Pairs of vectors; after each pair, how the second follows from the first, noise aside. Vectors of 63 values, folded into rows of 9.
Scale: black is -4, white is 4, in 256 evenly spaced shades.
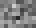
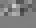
partly zeroed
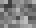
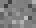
partly zeroed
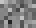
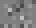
partly zeroed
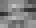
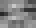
copied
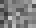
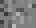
partly zeroed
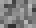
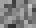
copied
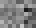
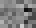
copied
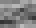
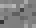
partly zeroed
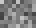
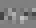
partly zeroed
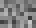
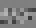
partly zeroed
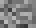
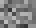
copied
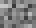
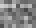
sign-scrambled
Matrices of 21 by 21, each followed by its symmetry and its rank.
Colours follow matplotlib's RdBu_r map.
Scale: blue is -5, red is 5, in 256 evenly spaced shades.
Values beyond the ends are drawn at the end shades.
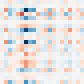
neither, rank two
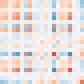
symmetric, rank two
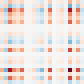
symmetric, rank one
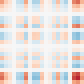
symmetric, rank one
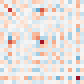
symmetric, rank three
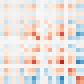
symmetric, rank two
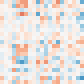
neither, rank three
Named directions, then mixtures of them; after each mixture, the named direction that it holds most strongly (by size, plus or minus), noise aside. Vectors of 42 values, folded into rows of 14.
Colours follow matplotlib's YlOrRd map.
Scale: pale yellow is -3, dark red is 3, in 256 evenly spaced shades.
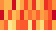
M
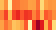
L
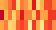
M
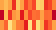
M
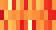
M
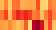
L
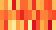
M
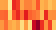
L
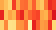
M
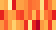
L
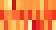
L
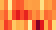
L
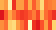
L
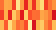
M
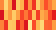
M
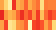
L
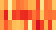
L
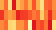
L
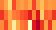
L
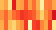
L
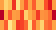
M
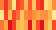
M
